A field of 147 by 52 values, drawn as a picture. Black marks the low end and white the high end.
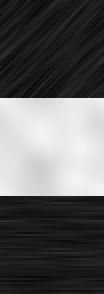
The table splits into 3 rows of 1 panel. Panel 1,1: very low, slanting up to the right, faint in contrast. Panel 2,1: very high, smooth, faint in contrast. Panel 3,1: very low, streaked across, faint in contrast.
